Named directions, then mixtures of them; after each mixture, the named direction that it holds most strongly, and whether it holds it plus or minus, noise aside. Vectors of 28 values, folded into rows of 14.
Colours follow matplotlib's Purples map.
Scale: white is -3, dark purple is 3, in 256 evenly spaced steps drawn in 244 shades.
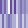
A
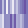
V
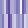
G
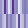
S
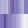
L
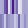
S, plus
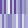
A, plus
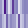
S, plus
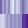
L, minus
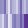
G, minus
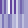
A, plus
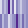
A, minus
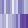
L, minus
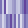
V, plus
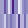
S, plus
